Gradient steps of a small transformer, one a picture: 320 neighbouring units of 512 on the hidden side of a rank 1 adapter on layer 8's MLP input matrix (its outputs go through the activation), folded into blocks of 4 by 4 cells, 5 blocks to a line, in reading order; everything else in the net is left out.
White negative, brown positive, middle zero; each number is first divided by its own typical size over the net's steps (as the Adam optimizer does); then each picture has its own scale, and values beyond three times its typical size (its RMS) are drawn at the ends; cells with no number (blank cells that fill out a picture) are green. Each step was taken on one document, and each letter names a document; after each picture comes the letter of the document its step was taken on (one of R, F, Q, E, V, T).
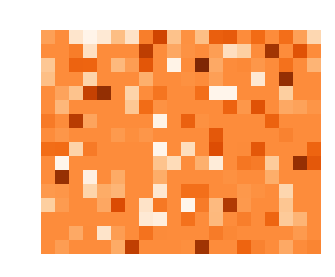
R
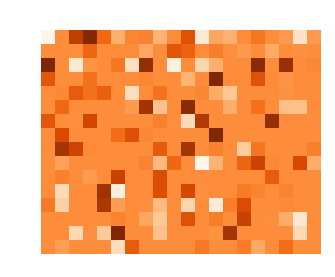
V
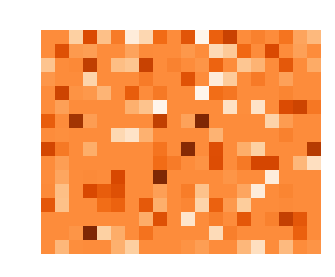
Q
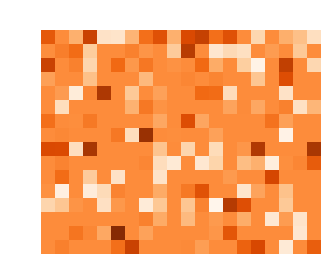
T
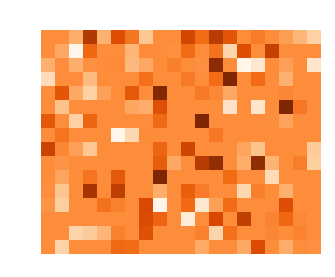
Q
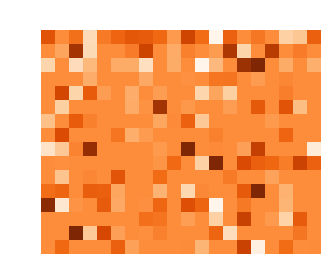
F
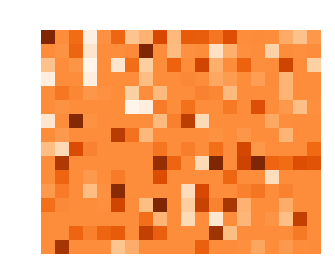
F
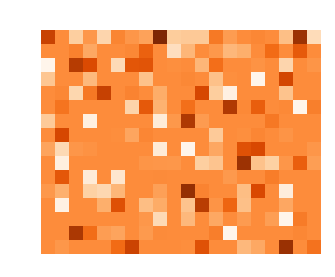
R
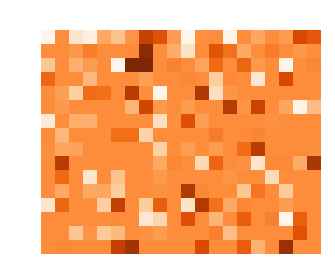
R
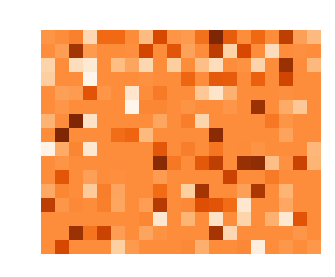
F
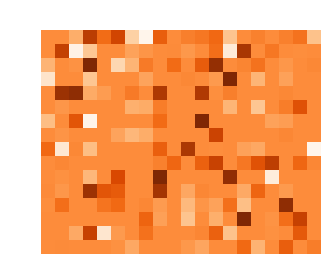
Q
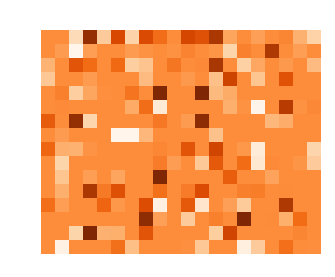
Q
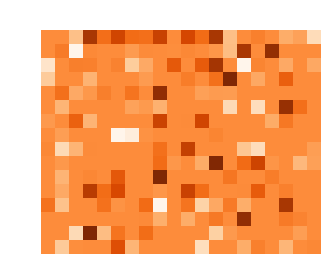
Q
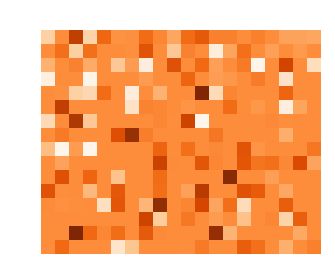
F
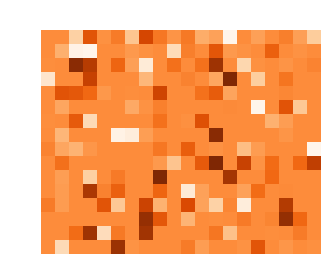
Q
